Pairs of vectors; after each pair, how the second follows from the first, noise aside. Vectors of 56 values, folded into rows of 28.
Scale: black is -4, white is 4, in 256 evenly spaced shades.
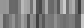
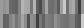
copied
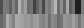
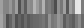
negated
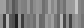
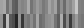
copied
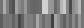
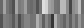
copied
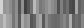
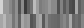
copied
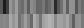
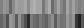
reversed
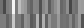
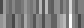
reversed
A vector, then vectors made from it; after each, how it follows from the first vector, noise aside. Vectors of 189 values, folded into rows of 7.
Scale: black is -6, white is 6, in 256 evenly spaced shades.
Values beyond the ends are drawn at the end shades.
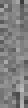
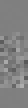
partly zeroed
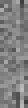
copied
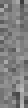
copied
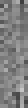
copied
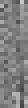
negated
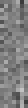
copied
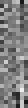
scaled up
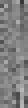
copied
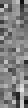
scaled up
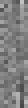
negated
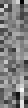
scaled up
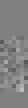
partly zeroed
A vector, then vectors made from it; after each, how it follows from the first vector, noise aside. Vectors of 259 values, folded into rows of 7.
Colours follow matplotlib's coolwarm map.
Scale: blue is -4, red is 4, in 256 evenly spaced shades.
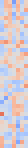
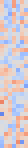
negated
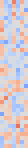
negated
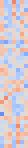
negated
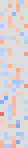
partly zeroed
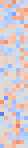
sign-scrambled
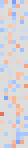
partly zeroed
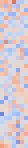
sign-scrambled
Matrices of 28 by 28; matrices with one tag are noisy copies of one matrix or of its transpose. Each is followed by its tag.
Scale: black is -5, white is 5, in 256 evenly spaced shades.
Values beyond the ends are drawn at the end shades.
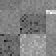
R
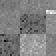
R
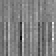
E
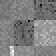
R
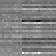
E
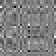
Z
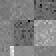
R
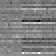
E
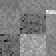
R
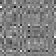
Z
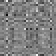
Z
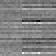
E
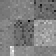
R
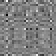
Z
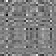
Z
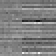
E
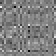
Z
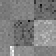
R
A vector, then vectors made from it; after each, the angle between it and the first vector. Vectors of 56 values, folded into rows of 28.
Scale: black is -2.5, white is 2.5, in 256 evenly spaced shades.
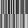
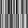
partly aligned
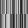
orthogonal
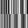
partly aligned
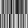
partly aligned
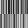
nearly parallel
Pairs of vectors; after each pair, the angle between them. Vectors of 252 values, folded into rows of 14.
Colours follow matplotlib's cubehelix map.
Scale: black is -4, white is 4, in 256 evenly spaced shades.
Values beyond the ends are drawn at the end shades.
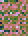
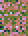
nearly parallel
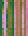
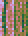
nearly opposite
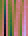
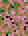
orthogonal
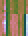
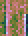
nearly opposite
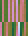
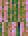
nearly opposite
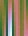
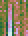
nearly parallel
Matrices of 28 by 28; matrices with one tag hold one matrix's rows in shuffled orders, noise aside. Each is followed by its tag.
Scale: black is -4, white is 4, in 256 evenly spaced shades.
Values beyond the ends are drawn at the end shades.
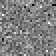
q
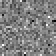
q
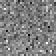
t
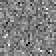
t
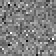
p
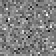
t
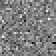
q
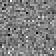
p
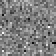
q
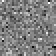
q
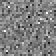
t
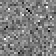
t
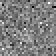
q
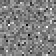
t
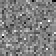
q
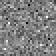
t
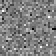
q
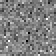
t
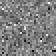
q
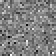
p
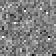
q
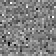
p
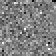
q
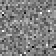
q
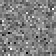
p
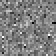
q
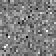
t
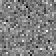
t
